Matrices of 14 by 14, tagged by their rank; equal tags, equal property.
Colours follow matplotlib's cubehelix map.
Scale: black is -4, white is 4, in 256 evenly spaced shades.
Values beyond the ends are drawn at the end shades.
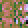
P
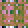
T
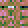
T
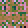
P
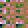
T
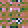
T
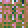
P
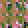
P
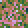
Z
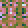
T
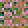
P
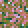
Z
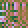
T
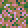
Z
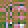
T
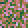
Z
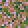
Z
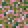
Z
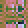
T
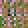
P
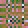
T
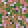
Z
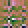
T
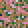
Z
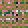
P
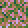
Z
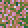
Z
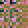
P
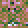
P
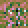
P
